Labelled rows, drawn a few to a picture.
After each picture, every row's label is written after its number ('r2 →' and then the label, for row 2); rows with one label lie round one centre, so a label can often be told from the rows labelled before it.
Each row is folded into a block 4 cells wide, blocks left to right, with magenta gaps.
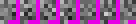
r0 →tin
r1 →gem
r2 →tin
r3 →gem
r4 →tin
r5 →tin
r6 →tin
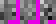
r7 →tin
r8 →tin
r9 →gem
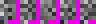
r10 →gem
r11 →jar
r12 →tin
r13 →gem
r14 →jar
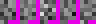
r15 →tin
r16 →tin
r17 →gem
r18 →tin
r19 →tin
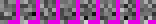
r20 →tin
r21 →jar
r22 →tin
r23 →tin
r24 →jar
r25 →tin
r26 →jar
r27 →jar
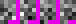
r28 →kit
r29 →gem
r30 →gem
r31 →gem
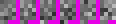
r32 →tin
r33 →tin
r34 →tin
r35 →gem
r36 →tin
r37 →kit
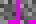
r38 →jar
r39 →tin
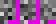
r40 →gem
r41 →jar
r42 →tin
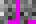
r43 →gem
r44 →tin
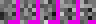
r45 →tin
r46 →tin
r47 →jar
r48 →gem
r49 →gem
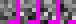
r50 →tin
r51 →gem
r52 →kit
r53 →kit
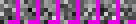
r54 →gem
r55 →gem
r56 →kit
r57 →jar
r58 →kit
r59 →kit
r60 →gem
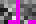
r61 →kit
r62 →jar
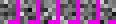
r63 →jar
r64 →gem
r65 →kit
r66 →jar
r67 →jar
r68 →gem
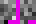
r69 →kit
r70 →tin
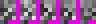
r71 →kit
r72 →kit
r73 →kit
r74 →kit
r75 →tin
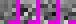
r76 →tin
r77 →kit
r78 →jar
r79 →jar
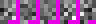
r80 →kit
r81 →jar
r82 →tin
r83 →kit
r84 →gem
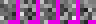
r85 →jar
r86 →gem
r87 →gem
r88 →kit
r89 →kit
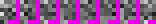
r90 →gem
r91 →gem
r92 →jar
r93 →jar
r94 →jar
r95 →jar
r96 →jar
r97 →jar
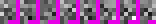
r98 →gem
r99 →gem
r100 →tin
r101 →gem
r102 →gem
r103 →kit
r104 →kit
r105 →kit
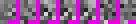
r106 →tin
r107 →tin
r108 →kit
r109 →kit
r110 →kit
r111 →jar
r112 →jar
